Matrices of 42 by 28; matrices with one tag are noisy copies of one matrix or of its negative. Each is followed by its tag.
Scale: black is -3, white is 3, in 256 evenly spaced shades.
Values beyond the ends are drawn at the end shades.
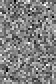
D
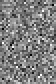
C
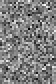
D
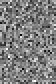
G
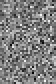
C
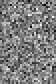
D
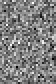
C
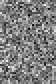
D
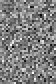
C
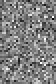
D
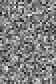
D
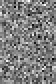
D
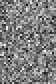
G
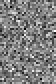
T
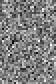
C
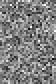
D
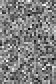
D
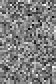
D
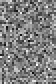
G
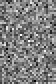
G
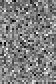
G
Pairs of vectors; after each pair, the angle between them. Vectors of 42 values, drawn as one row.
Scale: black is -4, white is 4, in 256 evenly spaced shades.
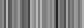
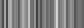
nearly opposite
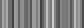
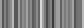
nearly opposite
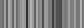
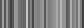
partly opposed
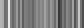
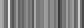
nearly parallel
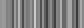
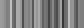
partly aligned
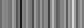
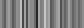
partly opposed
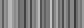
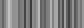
nearly parallel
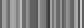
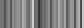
partly opposed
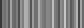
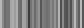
orthogonal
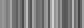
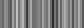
nearly opposite
